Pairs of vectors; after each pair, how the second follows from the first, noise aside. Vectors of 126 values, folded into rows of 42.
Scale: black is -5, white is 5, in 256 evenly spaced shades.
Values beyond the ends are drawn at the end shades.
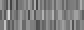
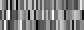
scaled up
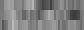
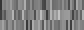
shuffled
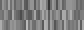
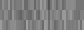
shrunk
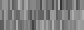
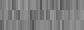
shrunk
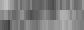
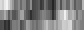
scaled up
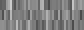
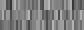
negated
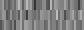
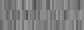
shrunk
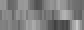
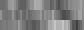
negated
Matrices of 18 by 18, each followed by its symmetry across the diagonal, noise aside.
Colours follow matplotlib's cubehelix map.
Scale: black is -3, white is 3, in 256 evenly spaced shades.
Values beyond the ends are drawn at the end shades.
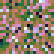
antisymmetric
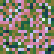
symmetric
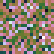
neither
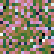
neither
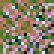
symmetric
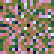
antisymmetric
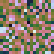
antisymmetric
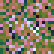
neither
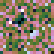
symmetric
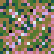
symmetric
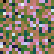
neither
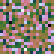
antisymmetric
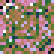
symmetric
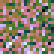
antisymmetric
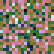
neither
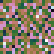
neither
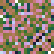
symmetric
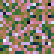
neither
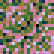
symmetric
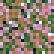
antisymmetric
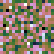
antisymmetric
